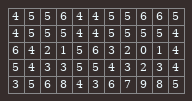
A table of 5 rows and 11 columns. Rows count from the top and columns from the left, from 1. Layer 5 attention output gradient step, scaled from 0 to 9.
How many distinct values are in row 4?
4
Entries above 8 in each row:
0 0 0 0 1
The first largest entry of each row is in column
4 2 1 1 9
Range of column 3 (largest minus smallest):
4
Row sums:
55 51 34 41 64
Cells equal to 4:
13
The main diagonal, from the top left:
4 5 2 3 4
